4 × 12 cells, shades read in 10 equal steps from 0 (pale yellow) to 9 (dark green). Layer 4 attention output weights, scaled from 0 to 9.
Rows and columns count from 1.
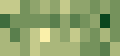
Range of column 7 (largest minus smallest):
2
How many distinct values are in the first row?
4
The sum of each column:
15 16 18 13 11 16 13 15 18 19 22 18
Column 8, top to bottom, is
4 6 2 3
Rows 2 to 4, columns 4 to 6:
5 5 6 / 2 0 3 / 2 3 3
